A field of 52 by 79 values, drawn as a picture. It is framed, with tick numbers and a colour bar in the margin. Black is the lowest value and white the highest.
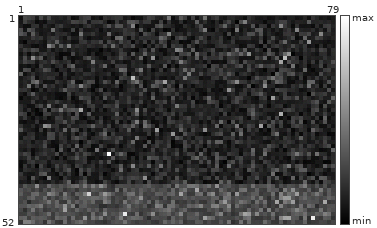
No regular stripes run through it. A horizontal seam about 80% of the way down splits the table, and the bottom part is higher. On average the colour sits 20% of the way up the scale. Most values sit low, with a long tail of high ones.
